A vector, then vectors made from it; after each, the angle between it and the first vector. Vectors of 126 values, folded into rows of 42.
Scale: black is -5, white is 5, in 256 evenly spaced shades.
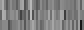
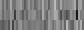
orthogonal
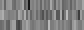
orthogonal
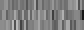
orthogonal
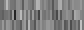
partly opposed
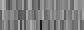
partly aligned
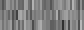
partly opposed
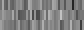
partly aligned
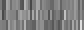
nearly opposite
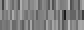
orthogonal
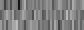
orthogonal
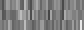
nearly opposite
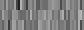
partly aligned
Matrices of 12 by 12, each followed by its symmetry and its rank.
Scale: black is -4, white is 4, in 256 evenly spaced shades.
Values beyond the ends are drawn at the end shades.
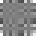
symmetric, rank one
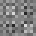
symmetric, rank two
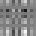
neither, rank one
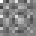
symmetric, rank two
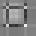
symmetric, rank one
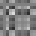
symmetric, rank one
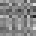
neither, rank two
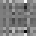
neither, rank two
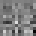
neither, rank two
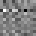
neither, rank two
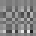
neither, rank one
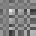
symmetric, rank one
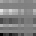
neither, rank one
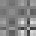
symmetric, rank one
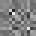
symmetric, rank two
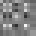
symmetric, rank two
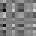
neither, rank one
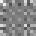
symmetric, rank two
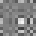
symmetric, rank two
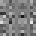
neither, rank two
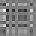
neither, rank one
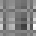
neither, rank one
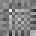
symmetric, rank two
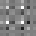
symmetric, rank one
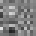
neither, rank two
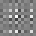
symmetric, rank one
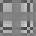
symmetric, rank one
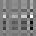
neither, rank one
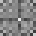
symmetric, rank two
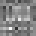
neither, rank two
